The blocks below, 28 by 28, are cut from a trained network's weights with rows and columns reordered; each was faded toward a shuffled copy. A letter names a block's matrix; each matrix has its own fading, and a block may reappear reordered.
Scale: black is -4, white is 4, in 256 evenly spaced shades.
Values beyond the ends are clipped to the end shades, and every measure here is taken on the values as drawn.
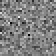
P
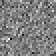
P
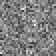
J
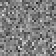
J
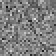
J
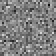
J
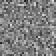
J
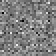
P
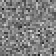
J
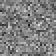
J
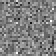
P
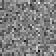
J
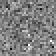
P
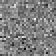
P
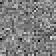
P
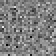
P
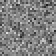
J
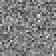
J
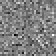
P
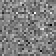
P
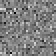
P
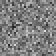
J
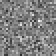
P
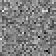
P
